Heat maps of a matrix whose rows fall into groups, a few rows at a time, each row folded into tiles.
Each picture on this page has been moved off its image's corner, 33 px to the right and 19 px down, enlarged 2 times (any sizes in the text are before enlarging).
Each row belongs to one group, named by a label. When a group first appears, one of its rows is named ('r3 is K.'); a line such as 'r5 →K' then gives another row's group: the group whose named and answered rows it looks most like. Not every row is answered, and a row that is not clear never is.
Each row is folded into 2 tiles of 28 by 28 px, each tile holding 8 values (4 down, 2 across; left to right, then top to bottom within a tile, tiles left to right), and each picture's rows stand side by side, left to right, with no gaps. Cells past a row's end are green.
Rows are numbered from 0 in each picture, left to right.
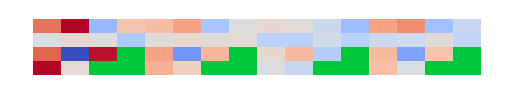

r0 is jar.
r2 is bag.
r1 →jar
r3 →jar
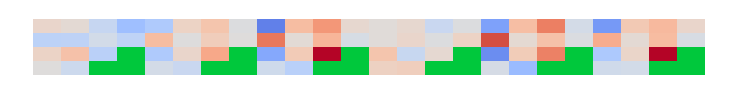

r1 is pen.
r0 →bag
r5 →pen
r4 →pen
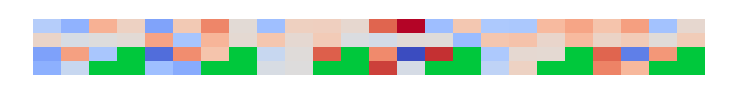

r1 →pen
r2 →pen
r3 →jar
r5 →jar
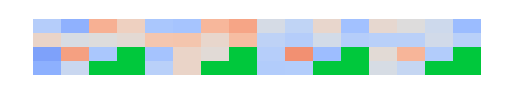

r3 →bag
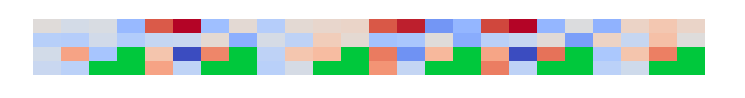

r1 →jar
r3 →jar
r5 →pen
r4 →jar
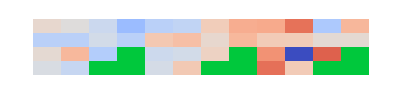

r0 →bag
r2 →jar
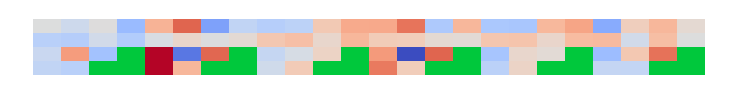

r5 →pen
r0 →bag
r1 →jar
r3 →jar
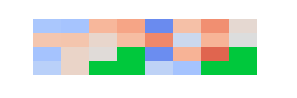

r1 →pen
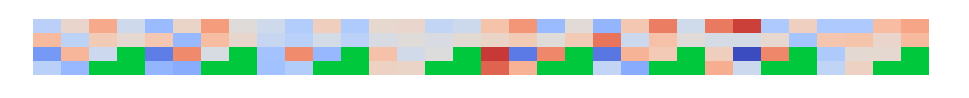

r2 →bag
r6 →jar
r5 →pen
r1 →pen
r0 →pen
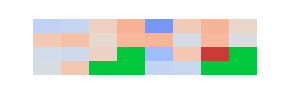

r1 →pen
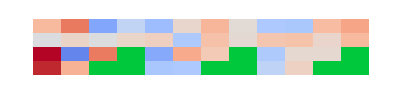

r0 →jar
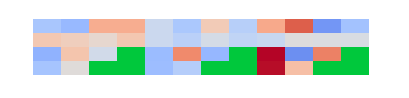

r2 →jar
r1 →bag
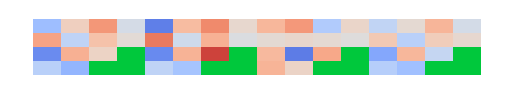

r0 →pen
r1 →pen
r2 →jar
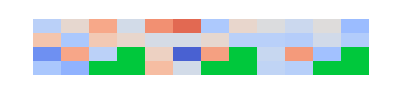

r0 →pen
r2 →bag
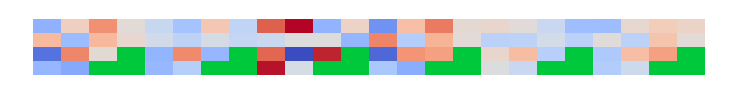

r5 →pen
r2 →jar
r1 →bag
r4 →bag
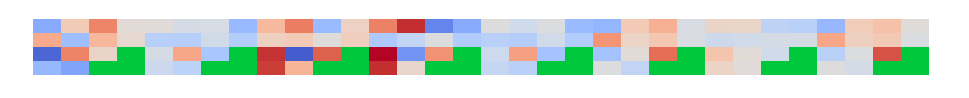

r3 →jar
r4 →bag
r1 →bag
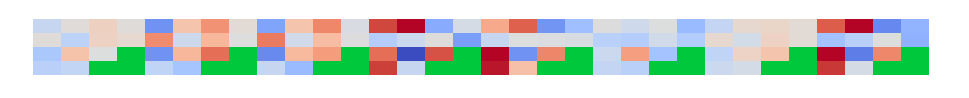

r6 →pen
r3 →jar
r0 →pen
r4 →jar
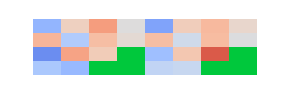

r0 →pen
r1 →pen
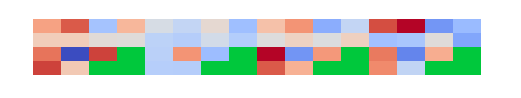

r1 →bag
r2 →jar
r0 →jar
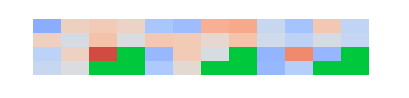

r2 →bag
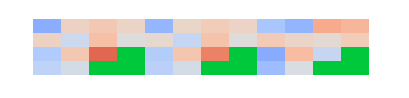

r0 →pen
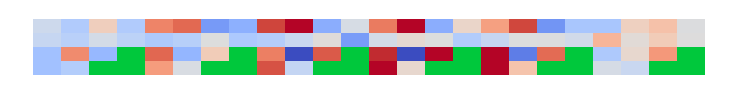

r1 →jar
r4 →jar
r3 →jar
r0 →bag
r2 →jar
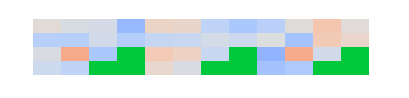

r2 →pen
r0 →bag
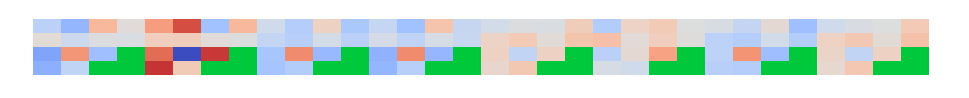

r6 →bag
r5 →pen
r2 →bag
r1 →jar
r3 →bag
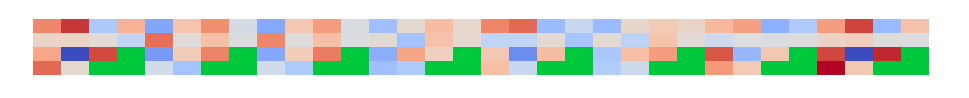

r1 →pen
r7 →jar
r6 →jar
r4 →jar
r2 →pen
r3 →pen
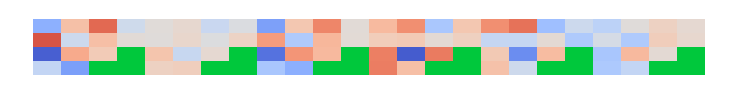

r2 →pen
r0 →pen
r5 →pen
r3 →jar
